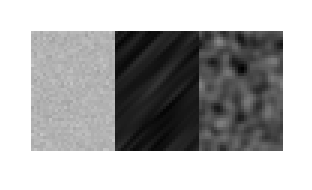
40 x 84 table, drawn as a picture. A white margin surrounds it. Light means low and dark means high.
It is made of 1 by 3 panels. Panel 1,1: low, fine-grained, faint in contrast. Panel 1,2: very high, slanting up to the right, faint in contrast. Panel 1,3: high, blotchy.
